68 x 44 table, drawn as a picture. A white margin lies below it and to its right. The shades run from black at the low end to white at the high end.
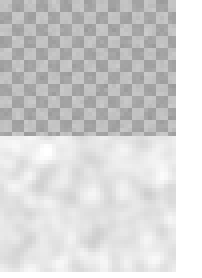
The table splits into 2 rows of 1 panel. Panel 1,1: high, checkered. Panel 2,1: very high, blotchy, faint in contrast.
